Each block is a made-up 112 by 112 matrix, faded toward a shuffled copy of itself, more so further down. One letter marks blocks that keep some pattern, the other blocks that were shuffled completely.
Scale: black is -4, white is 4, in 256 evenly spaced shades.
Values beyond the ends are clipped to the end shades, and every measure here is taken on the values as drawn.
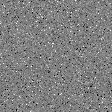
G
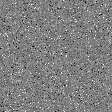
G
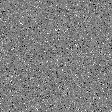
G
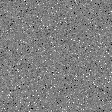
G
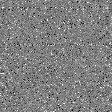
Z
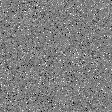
G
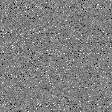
Z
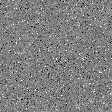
G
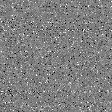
Z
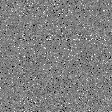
Z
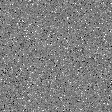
G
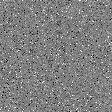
G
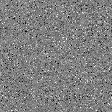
Z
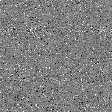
Z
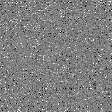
Z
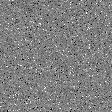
G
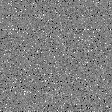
Z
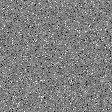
G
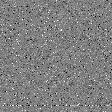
Z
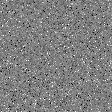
G
